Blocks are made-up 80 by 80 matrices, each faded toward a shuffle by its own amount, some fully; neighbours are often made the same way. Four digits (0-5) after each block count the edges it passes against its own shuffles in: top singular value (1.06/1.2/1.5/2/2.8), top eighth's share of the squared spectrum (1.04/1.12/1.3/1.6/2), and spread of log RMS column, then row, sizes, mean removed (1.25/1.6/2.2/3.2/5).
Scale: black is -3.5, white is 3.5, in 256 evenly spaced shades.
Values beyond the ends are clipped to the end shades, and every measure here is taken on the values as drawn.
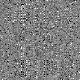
4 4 2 2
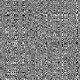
4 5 3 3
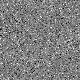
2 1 0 0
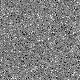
0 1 0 0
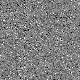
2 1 1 0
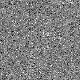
2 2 1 0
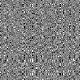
4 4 3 2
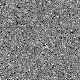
2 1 0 0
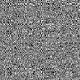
4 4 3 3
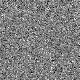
2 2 0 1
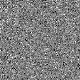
3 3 1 1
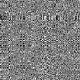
4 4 3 3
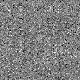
3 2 1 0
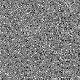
3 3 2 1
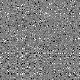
4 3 2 2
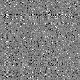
4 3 1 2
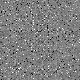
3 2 1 0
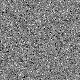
0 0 0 0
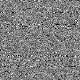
1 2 0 3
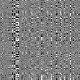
5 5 4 3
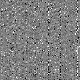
4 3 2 1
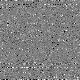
2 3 0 3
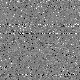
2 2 0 2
